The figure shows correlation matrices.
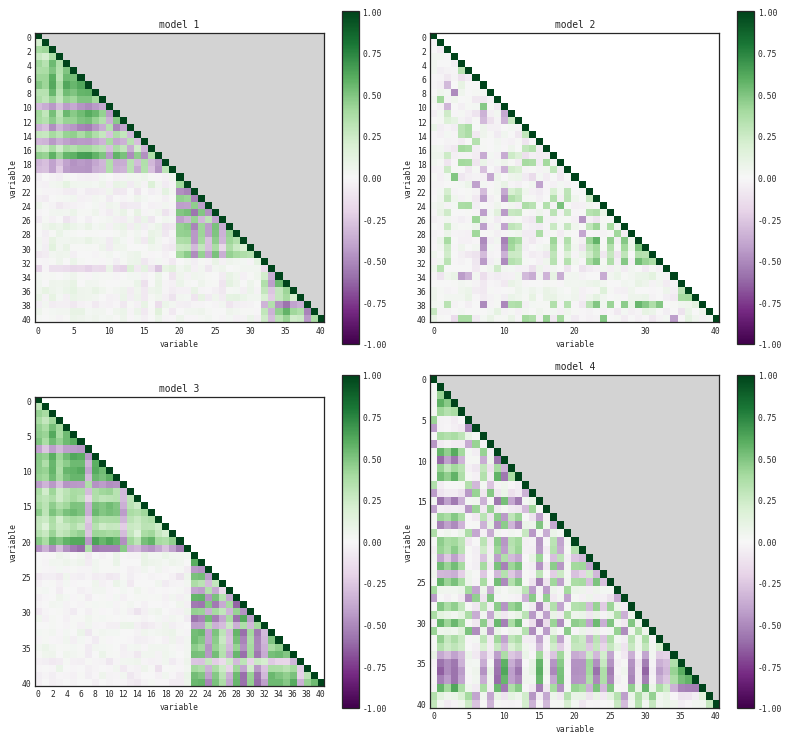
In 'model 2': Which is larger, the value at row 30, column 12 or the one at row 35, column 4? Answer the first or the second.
the first
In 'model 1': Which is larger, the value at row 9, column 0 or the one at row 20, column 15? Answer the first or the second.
the first
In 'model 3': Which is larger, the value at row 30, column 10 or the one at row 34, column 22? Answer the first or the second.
the second
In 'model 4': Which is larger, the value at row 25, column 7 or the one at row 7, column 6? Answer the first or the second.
the first
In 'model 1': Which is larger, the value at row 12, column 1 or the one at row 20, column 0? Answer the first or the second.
the first
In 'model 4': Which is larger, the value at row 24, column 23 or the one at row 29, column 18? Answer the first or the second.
the second
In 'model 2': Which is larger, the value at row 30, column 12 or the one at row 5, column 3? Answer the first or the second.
the first
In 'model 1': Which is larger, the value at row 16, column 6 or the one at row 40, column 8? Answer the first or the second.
the first
